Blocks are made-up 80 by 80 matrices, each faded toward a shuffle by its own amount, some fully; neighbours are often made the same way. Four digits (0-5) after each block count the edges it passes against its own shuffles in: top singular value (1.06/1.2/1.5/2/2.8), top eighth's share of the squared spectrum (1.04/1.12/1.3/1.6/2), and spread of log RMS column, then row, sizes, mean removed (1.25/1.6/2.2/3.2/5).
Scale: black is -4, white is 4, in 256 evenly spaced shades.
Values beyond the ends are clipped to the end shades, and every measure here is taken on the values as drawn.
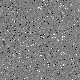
0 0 0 0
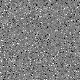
3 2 0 0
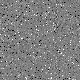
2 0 0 0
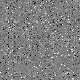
3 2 0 1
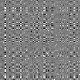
5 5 4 3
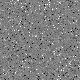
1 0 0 0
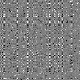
5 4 3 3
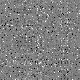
3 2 1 1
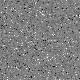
1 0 0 0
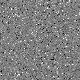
2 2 0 0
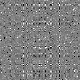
5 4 3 2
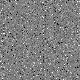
3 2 1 0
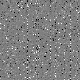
4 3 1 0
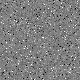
0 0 0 0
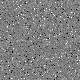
0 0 0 0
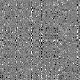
4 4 3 2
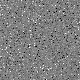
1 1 0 0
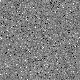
2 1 0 0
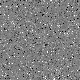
1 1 0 0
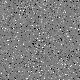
0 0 0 0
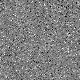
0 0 0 0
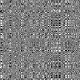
5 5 3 3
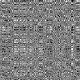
5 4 3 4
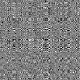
5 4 3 3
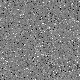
1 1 0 0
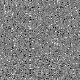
3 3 2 0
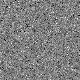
0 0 0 1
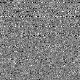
2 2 0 3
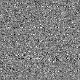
1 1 0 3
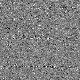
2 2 0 3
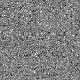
3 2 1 1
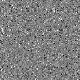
3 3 1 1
